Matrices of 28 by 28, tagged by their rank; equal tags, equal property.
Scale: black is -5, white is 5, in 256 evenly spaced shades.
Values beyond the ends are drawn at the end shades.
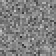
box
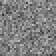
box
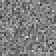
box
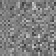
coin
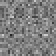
coin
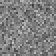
box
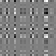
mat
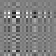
mat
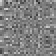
coin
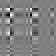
mat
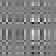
mat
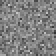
box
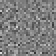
coin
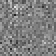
coin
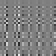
mat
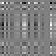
mat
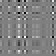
mat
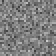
box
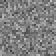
box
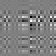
mat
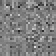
coin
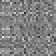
coin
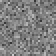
box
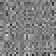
coin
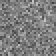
box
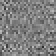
coin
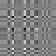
mat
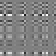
mat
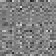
coin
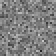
box
